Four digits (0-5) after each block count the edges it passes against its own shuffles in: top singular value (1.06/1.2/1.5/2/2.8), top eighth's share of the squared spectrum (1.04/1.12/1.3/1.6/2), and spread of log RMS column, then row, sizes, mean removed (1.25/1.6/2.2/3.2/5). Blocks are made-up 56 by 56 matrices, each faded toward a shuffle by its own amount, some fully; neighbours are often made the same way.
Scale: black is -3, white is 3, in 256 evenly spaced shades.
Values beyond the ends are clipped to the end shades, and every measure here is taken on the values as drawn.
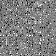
3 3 2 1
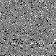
3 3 1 2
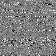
1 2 0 3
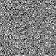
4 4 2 2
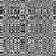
5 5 4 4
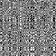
4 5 3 3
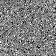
0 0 0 0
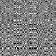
4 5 3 3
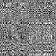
4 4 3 3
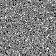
2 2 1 0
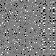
4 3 2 1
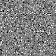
3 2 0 1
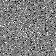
0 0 0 0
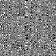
4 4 2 2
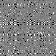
4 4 2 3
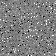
2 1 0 0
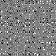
4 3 2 2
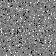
2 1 0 0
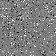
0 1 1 0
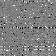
4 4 1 2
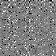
4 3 2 2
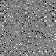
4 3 2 2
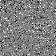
2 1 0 0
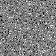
2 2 0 0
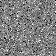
1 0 0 0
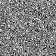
0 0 0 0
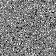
0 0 0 0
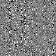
1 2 3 0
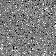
0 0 0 0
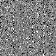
1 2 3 0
